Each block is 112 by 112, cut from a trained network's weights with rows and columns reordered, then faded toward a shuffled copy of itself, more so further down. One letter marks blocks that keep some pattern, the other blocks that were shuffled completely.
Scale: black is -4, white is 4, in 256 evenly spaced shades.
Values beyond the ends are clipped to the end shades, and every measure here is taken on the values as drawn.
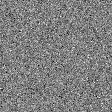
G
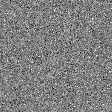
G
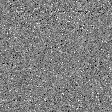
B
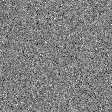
G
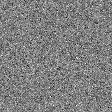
G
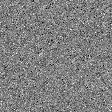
G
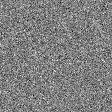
G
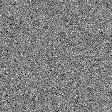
G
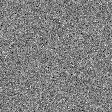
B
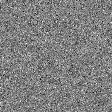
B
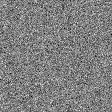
G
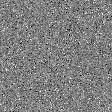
G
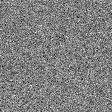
B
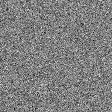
G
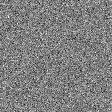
B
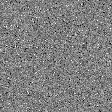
B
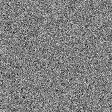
B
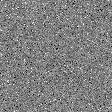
G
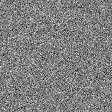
G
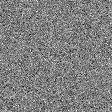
G
